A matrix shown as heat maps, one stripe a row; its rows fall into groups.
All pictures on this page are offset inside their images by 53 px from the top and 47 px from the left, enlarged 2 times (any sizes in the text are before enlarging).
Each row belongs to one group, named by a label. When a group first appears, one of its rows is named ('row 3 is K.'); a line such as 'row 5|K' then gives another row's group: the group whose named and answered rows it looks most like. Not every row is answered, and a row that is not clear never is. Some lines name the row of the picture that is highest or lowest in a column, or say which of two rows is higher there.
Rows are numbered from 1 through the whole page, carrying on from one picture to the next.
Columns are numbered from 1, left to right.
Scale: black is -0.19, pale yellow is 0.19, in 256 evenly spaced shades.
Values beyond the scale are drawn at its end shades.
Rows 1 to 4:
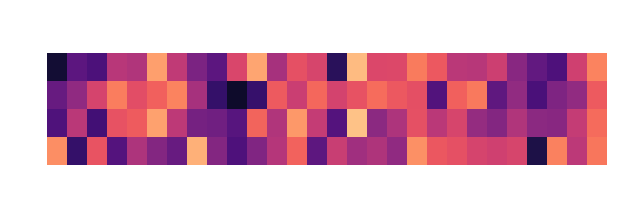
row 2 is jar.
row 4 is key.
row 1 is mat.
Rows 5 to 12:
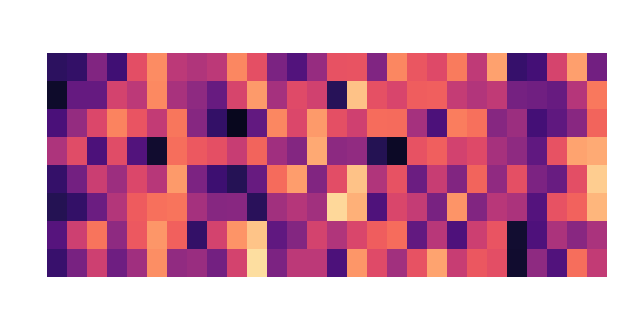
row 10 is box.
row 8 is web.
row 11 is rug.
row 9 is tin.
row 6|mat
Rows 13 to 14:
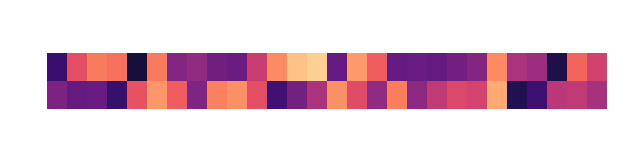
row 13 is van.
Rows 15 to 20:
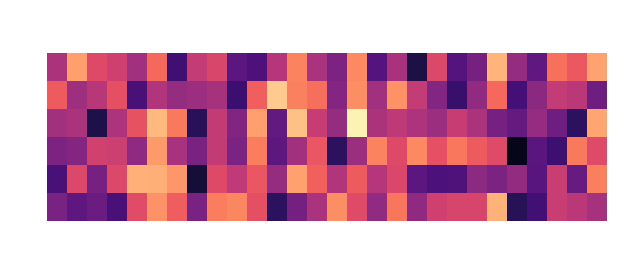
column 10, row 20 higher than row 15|Yes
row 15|van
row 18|mat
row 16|van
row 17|mat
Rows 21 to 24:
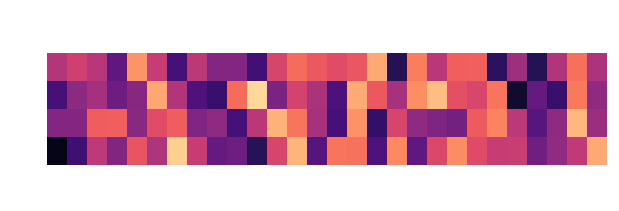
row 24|tin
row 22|mat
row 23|van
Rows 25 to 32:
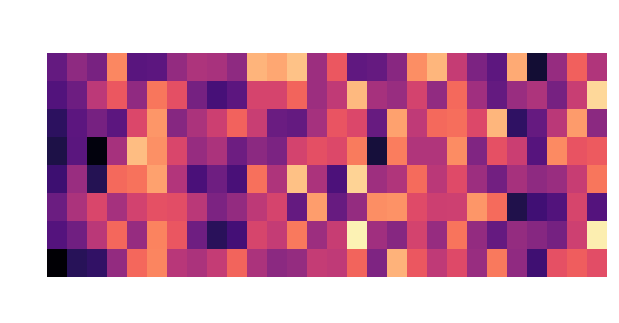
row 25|web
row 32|box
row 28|box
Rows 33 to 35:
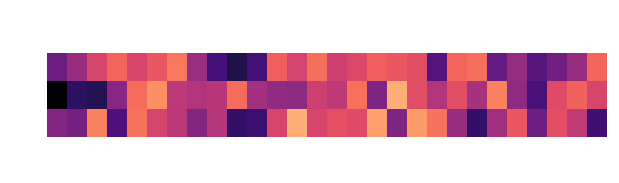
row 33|jar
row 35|key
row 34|box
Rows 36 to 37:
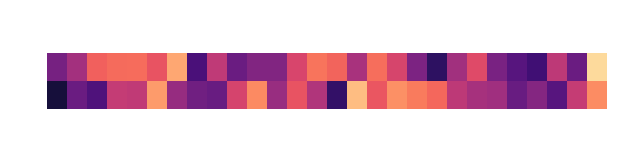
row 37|mat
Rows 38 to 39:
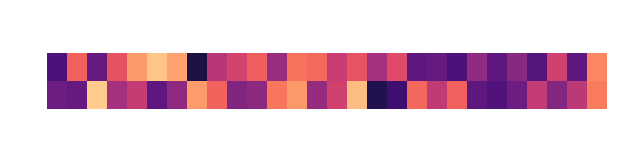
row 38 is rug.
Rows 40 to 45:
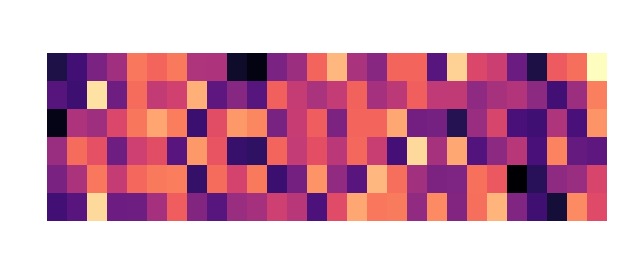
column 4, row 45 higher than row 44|No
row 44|rug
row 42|rug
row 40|box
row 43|key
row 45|tin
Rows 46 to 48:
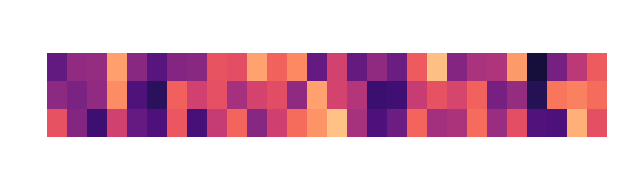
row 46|web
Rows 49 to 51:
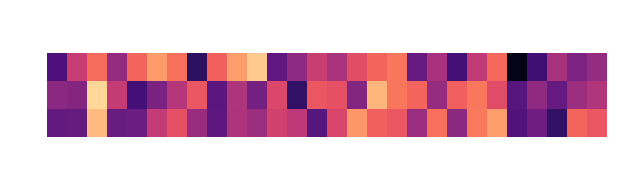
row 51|tin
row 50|jar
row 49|rug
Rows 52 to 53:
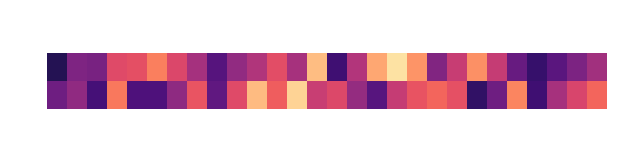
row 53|web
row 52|jar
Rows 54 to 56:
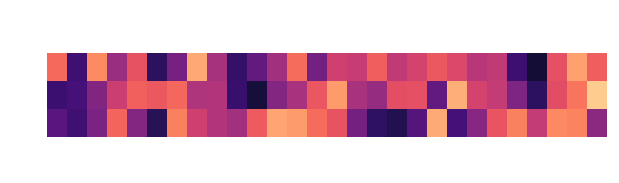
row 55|box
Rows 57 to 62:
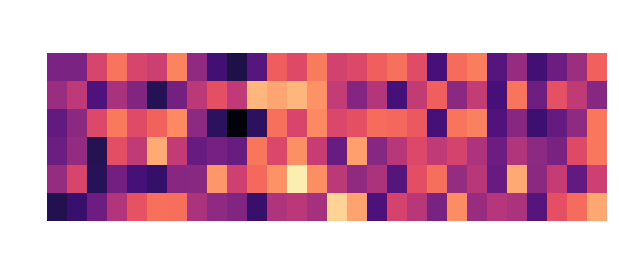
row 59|jar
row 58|web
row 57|jar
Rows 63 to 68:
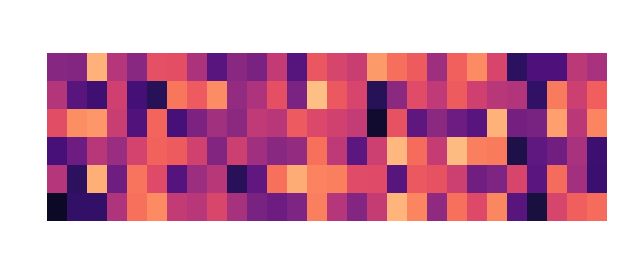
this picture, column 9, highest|64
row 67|key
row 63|jar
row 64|web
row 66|jar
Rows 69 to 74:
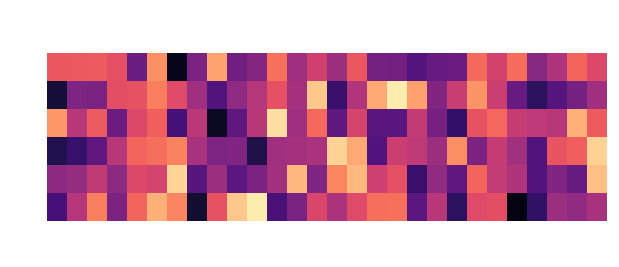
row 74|rug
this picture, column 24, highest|69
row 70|jar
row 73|tin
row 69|van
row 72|box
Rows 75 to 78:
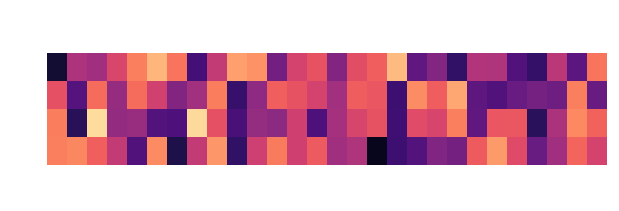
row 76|key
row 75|rug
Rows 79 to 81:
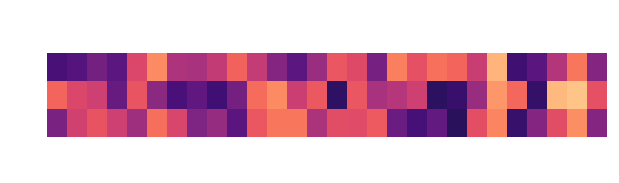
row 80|van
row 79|box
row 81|van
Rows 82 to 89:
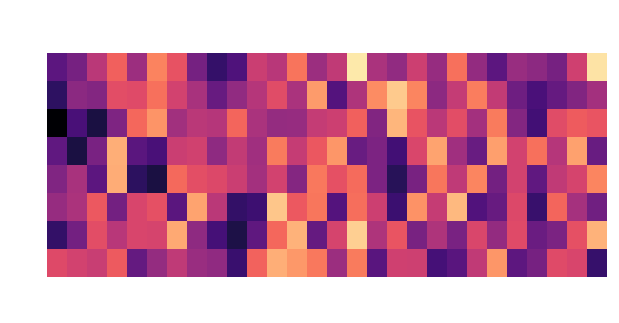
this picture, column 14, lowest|88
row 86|web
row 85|web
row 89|van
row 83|jar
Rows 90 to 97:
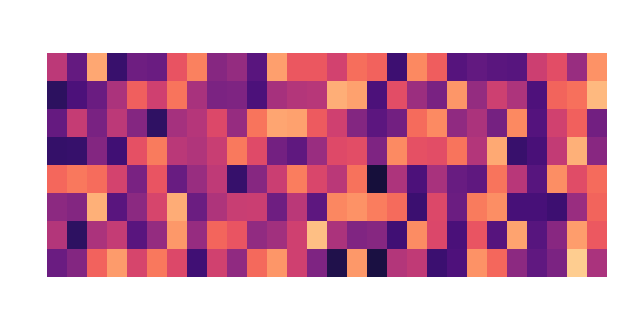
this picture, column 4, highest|97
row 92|web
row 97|van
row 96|web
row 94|van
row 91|box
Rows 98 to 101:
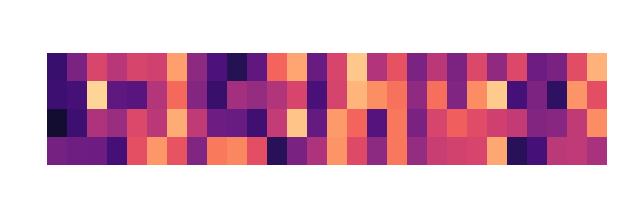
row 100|tin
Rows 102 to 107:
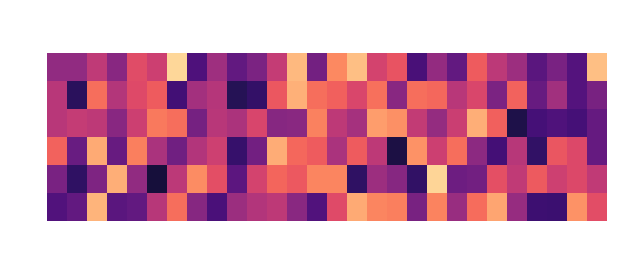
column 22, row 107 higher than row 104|No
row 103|key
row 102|tin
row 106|web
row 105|key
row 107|tin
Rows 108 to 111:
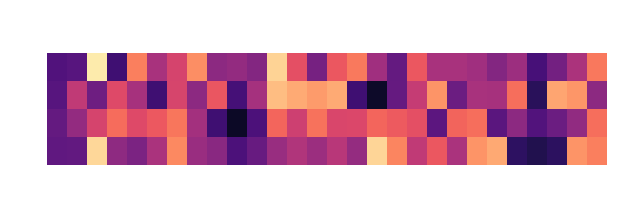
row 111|tin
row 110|jar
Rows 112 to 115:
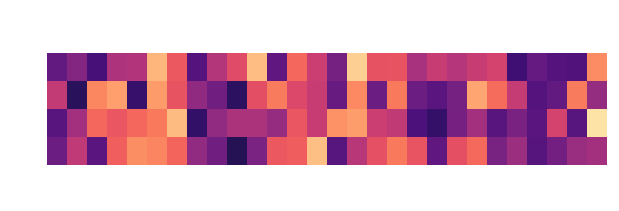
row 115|jar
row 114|rug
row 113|van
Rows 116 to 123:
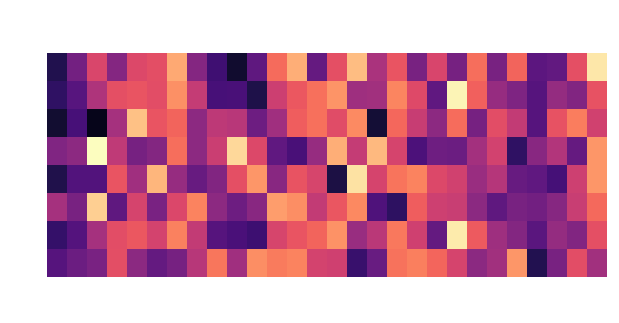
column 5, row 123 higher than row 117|No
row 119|rug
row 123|web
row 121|key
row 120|mat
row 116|tin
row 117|jar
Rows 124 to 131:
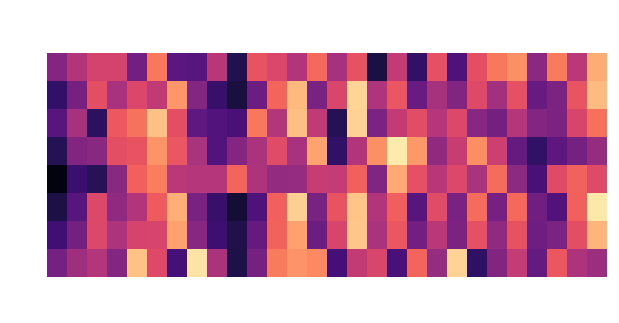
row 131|key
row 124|van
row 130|tin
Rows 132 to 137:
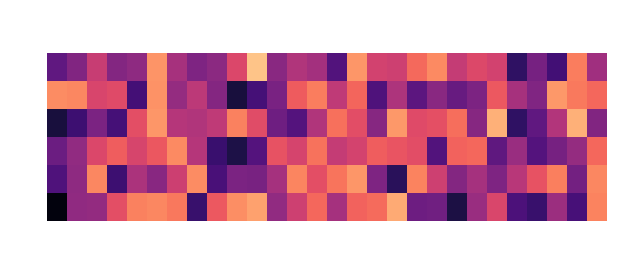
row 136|key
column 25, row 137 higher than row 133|No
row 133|van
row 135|jar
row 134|box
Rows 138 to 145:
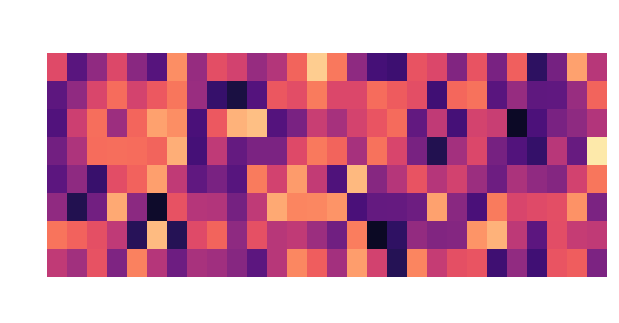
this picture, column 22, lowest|143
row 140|rug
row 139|jar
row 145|key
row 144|van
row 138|web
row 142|mat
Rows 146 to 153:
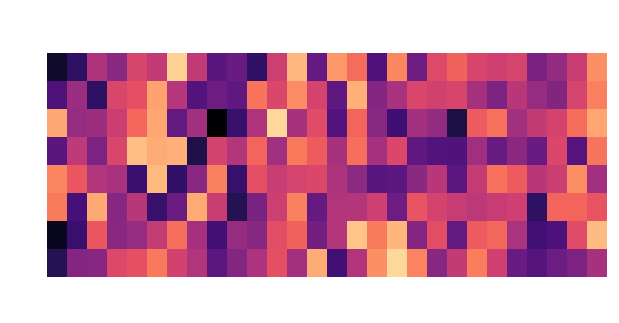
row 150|van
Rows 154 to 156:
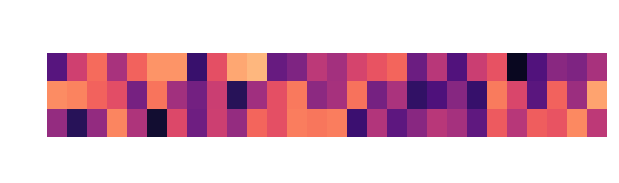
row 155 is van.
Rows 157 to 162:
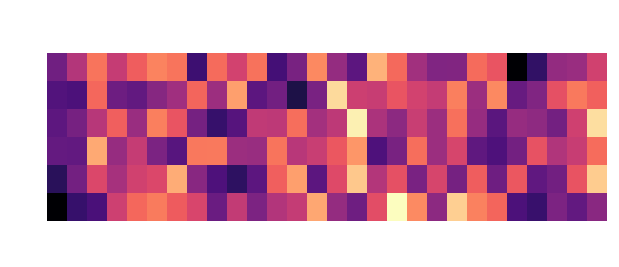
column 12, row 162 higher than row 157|Yes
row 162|jar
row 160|key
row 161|tin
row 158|box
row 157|rug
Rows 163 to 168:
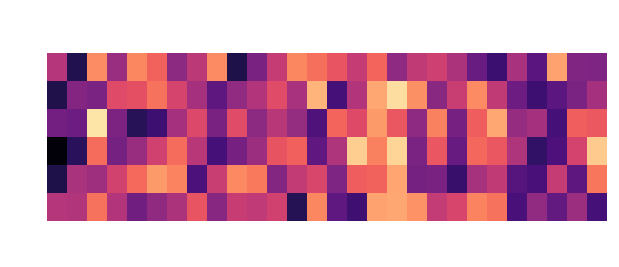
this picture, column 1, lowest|166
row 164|jar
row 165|tin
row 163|key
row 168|jar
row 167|rug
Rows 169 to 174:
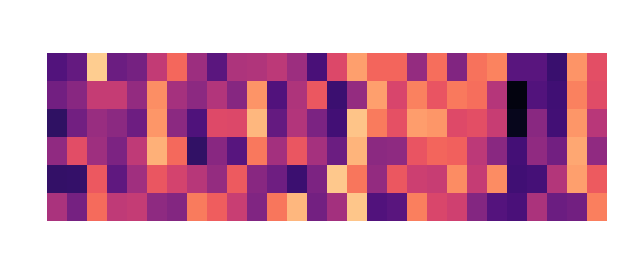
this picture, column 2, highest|172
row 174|key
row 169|tin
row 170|mat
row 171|mat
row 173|box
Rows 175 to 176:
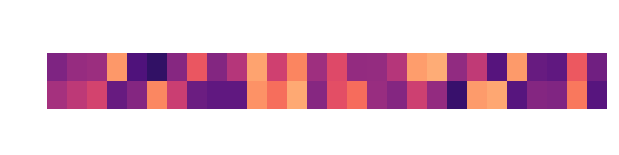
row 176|van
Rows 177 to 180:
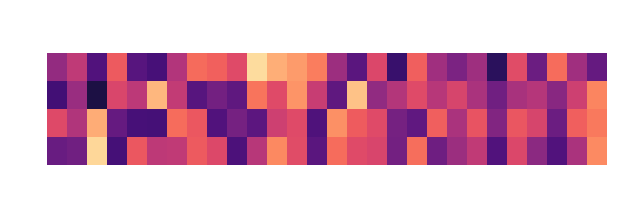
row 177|web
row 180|key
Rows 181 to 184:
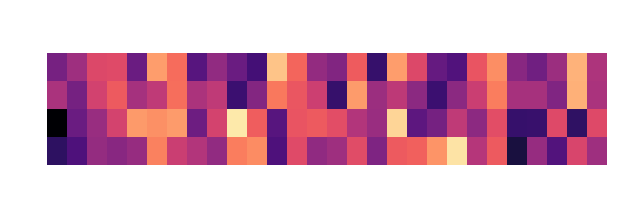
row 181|van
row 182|van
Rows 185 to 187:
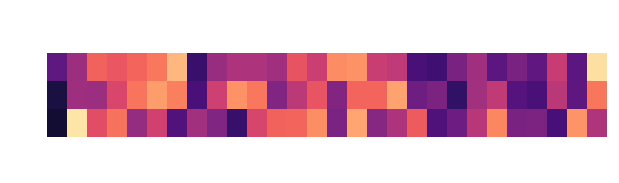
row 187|van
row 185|rug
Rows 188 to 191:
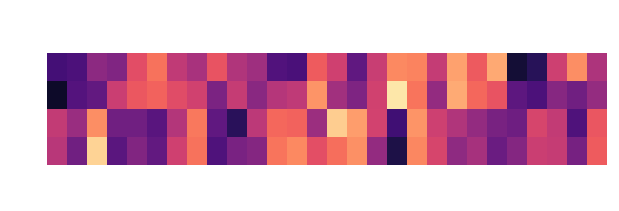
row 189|jar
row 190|key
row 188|box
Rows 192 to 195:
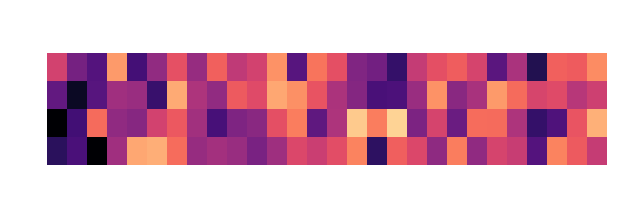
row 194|tin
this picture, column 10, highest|193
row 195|box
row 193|web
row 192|web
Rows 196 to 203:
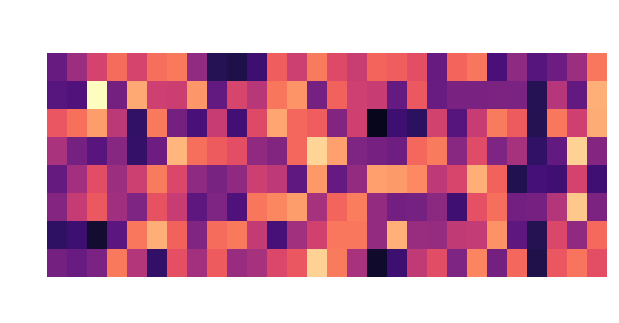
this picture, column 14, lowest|197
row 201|van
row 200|jar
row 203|web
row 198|van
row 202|box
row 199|web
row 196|jar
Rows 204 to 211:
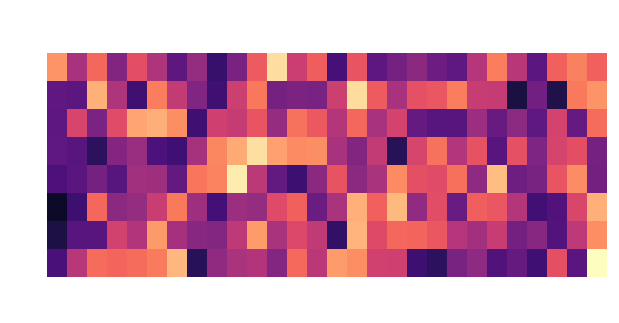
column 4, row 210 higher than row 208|Yes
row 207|web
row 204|van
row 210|mat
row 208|box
